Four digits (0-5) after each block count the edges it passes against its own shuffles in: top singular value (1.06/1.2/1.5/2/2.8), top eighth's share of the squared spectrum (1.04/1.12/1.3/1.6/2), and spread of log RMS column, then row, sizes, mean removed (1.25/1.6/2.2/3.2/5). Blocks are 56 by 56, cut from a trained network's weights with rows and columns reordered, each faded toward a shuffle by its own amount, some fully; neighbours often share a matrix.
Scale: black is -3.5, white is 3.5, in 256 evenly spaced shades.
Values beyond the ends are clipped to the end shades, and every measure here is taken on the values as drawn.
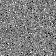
0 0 0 0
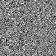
2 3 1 2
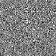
3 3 1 2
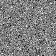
0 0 0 0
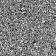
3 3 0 1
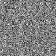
3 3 0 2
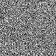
3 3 0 1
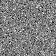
0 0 0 0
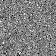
0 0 0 0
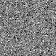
1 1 0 0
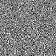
3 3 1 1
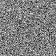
2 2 0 0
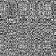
4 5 2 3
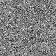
1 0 0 0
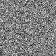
1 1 0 0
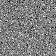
0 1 0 0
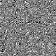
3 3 1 2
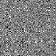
3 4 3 2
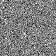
1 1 0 0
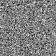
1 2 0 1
